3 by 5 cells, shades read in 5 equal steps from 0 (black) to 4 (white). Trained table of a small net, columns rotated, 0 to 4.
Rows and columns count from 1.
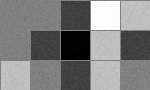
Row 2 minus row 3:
-1 -1 -1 0 -1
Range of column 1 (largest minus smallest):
1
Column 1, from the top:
2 2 3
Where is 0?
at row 2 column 3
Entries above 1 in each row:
4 2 4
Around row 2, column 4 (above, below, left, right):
4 3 0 1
